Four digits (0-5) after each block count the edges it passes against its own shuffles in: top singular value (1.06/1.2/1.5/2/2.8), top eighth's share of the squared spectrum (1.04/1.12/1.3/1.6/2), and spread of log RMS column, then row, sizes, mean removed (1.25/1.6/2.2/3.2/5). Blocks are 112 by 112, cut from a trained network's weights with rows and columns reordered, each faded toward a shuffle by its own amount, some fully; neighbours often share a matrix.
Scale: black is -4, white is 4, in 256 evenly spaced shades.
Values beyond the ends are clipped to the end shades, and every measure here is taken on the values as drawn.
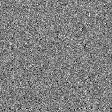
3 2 1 1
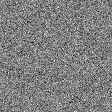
0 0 0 0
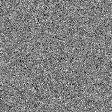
2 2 1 1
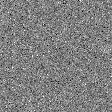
0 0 0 0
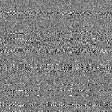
4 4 1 4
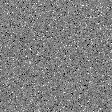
0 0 0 0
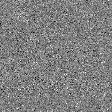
2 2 1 2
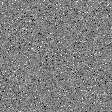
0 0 0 0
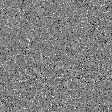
2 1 0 0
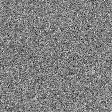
0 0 0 0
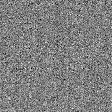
2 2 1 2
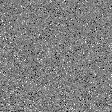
2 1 0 1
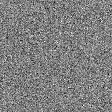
1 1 0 0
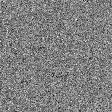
1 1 0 1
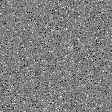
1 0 0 0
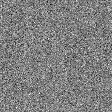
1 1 0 0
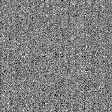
2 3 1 2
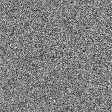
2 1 0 0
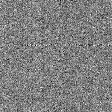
2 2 0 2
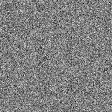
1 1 0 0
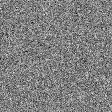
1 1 0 0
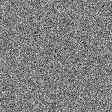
1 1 0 0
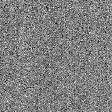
2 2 1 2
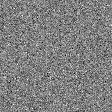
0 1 0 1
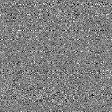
4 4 1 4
